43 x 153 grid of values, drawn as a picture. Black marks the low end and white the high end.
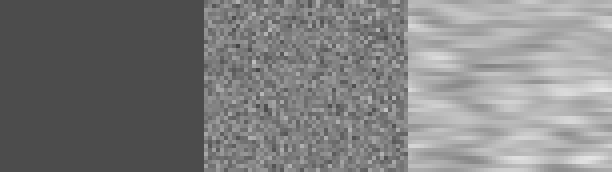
The table splits into one row of 3 panels. Panel 1,1: low, flat. Panel 1,2: middling, fine-grained. Panel 1,3: high, streaked across.
